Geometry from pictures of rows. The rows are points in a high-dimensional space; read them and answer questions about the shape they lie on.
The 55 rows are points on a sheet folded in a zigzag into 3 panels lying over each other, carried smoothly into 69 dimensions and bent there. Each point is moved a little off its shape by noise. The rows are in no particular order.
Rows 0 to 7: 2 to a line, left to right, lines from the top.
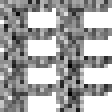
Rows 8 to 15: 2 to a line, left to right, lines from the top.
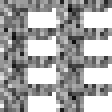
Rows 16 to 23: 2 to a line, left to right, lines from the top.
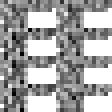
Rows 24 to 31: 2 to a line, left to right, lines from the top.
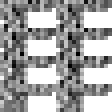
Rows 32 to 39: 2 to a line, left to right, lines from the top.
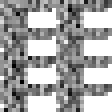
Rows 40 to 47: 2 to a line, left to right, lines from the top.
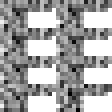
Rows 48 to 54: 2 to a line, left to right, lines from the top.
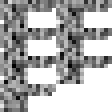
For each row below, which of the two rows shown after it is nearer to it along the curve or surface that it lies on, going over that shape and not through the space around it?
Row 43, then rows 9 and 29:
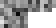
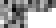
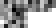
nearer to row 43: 29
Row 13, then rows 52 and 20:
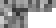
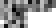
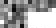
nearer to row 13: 20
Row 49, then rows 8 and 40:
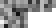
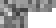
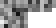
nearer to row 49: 40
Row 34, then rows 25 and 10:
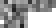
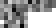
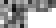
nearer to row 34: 10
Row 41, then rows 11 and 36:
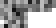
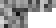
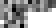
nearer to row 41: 11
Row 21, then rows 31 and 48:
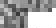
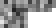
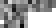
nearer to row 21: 48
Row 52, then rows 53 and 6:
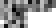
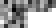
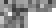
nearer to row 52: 53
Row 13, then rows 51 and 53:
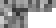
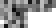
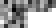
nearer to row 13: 53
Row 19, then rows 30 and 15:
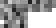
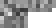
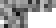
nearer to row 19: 15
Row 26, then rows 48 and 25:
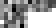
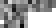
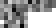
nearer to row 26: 48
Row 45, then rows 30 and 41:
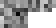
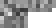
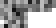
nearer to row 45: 41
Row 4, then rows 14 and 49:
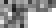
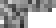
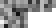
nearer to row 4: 14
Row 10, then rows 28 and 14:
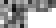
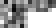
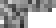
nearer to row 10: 28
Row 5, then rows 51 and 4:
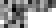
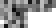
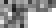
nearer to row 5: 4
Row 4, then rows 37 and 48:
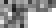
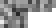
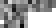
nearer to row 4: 48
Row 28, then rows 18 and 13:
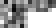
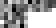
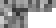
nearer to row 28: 18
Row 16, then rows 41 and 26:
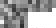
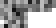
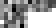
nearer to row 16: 26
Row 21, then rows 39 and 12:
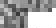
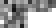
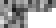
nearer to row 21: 39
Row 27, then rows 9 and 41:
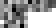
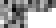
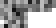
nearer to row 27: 9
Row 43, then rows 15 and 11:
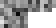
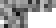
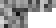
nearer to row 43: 11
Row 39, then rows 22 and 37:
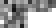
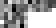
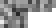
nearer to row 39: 22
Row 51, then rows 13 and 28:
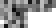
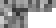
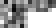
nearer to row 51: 13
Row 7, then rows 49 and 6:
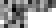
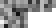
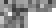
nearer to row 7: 6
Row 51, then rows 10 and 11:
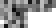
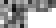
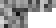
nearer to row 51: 11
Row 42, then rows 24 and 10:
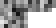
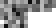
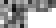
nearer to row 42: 24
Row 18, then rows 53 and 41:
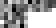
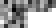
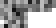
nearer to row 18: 53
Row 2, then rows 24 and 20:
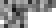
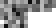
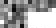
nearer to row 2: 20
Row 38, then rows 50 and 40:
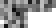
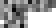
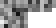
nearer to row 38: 40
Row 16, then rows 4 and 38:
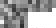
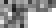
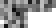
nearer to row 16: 4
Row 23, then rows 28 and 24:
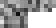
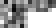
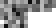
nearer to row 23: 24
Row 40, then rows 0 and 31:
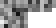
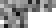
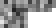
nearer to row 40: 0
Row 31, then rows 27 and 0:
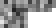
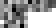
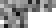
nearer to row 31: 27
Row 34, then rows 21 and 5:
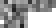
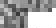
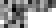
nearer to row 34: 21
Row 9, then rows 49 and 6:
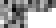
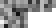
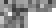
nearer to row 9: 6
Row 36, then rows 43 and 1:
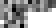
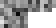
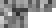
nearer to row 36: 1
